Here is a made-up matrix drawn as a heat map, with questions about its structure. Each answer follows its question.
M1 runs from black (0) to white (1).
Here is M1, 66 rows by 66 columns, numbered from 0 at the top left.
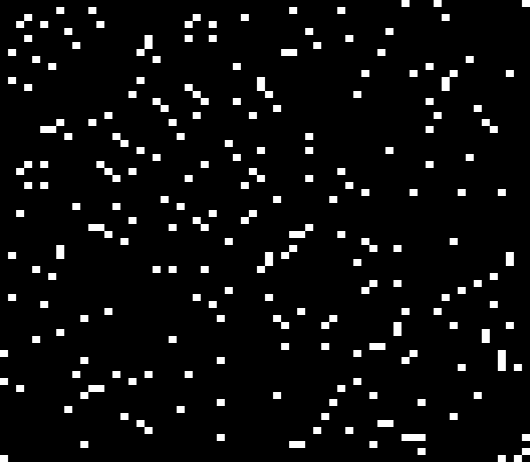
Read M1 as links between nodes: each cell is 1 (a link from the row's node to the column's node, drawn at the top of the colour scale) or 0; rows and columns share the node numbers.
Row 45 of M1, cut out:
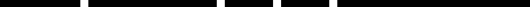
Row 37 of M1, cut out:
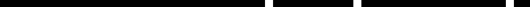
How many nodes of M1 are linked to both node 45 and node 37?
0
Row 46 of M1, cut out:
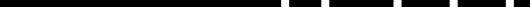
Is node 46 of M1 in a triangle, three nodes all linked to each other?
yes
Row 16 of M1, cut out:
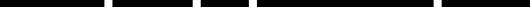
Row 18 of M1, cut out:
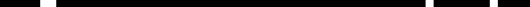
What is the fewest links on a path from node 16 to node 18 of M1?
5
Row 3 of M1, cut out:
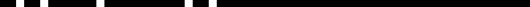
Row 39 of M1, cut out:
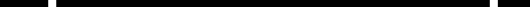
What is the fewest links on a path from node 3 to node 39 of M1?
4
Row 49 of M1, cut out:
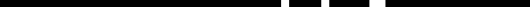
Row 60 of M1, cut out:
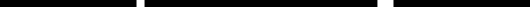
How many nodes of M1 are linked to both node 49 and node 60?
1
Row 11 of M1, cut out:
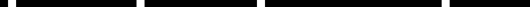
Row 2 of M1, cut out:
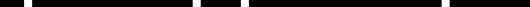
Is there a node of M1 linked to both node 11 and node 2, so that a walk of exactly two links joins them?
yes
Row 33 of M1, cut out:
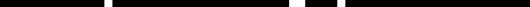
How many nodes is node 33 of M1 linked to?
4
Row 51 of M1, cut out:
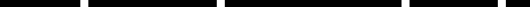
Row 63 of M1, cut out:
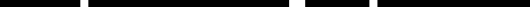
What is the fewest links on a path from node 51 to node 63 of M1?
2
